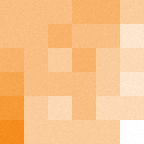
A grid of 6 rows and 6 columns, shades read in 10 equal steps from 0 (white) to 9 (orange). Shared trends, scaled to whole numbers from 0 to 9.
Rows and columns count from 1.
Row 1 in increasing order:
4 5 5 5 6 6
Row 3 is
6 5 4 6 4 3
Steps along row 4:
down same same down down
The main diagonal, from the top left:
5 5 4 5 3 0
